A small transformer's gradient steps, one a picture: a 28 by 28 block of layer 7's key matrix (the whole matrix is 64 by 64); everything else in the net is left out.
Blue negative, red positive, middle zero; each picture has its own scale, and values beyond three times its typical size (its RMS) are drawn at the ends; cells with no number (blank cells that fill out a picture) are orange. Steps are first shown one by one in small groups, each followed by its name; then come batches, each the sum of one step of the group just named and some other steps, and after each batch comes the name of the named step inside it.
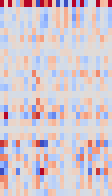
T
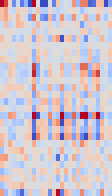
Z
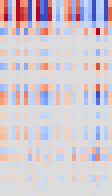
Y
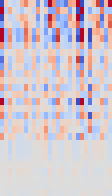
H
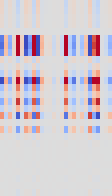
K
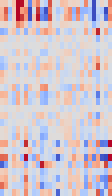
Y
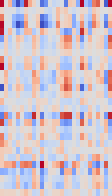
T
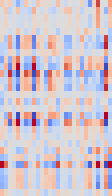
K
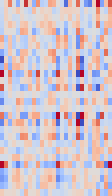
K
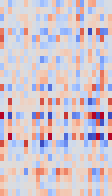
H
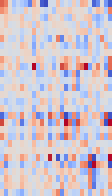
Z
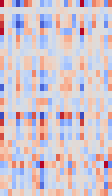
T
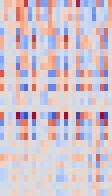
Y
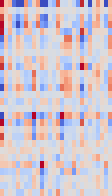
Z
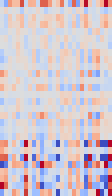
K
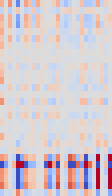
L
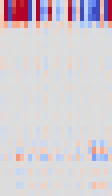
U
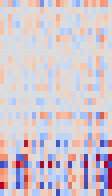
L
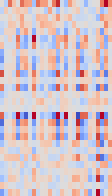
U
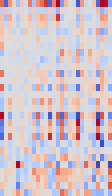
L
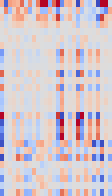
U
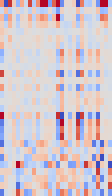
L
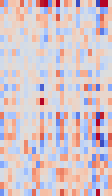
U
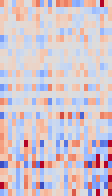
U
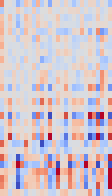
L
